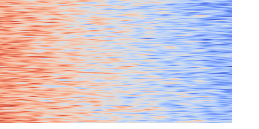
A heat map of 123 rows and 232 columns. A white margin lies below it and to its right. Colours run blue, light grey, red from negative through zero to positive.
Overall the values sit about 50% of the way up the scale. The field climbs toward the left. The grain runs across in streaks.
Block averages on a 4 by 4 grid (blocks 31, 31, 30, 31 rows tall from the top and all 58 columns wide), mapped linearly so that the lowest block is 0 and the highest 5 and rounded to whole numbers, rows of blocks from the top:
5320
5320
5320
5321
